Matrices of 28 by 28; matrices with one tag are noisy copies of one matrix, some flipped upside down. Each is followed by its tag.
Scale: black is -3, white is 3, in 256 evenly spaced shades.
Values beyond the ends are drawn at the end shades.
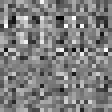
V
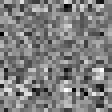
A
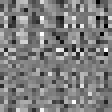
V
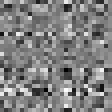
A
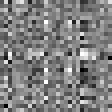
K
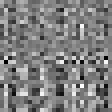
V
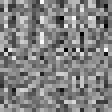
V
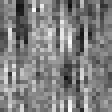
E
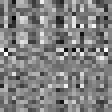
V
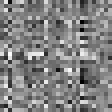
K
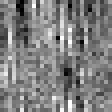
E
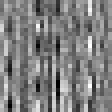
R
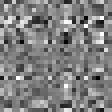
A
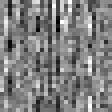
R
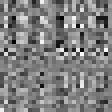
V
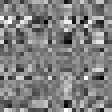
A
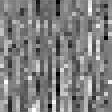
R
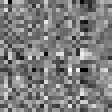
K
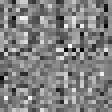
V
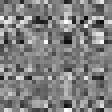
A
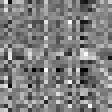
K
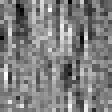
E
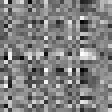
K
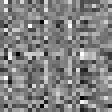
K
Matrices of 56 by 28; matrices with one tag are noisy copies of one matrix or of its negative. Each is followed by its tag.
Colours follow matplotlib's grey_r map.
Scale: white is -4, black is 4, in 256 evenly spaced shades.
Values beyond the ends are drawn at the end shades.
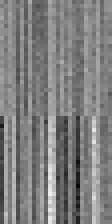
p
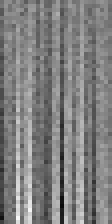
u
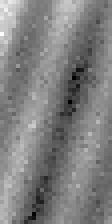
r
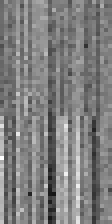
p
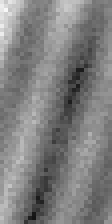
r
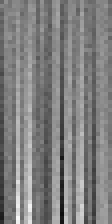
u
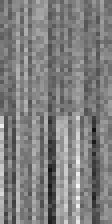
p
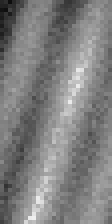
r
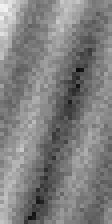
r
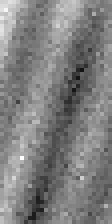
r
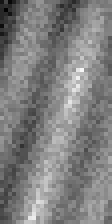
r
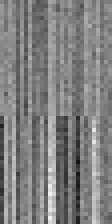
p
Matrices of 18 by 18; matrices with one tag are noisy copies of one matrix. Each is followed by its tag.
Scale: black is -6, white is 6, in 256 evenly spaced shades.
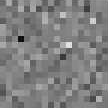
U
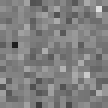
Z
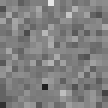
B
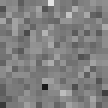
B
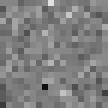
B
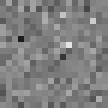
U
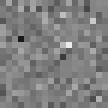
U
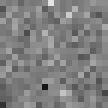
B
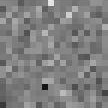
B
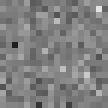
Z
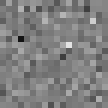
U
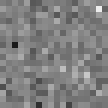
Z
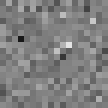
U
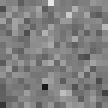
B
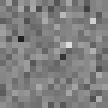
U
